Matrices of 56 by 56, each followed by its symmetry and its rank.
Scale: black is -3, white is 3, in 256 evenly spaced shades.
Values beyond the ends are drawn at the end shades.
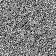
symmetric, full rank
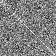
symmetric, full rank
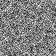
symmetric, full rank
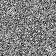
symmetric, full rank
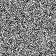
neither, full rank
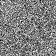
symmetric, full rank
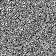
symmetric, full rank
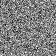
neither, full rank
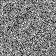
symmetric, full rank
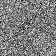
symmetric, full rank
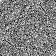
symmetric, full rank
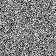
neither, full rank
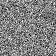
neither, full rank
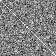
symmetric, full rank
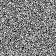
neither, full rank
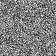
neither, full rank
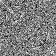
symmetric, full rank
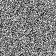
neither, full rank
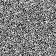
neither, full rank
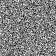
neither, full rank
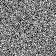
symmetric, full rank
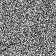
neither, full rank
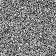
neither, full rank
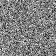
neither, full rank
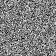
neither, full rank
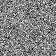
symmetric, full rank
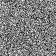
neither, full rank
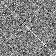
symmetric, full rank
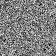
symmetric, full rank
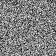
neither, full rank
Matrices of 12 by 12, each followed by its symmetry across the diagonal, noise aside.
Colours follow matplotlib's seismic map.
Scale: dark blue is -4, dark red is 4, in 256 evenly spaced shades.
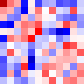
symmetric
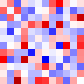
symmetric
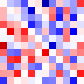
antisymmetric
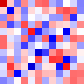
symmetric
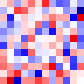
antisymmetric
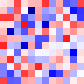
symmetric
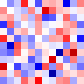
antisymmetric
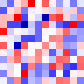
symmetric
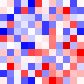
symmetric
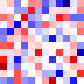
antisymmetric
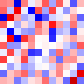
symmetric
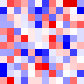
antisymmetric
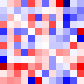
antisymmetric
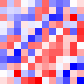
symmetric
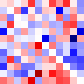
antisymmetric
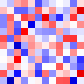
antisymmetric
